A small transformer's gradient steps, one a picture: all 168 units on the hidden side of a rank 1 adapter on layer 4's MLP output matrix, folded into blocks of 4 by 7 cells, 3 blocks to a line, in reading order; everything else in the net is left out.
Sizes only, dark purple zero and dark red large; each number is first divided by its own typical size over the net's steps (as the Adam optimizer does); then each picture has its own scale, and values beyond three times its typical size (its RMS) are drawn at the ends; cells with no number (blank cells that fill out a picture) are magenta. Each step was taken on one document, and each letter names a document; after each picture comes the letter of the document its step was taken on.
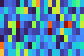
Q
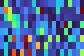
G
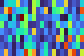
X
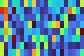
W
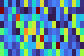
Q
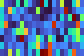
Q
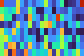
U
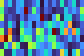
U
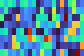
W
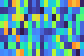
W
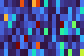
G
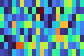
X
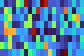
Q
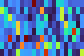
G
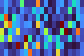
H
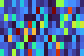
H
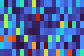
H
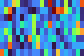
Q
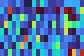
G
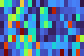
U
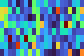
G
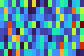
W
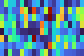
X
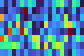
U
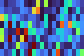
H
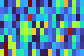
U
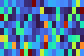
U
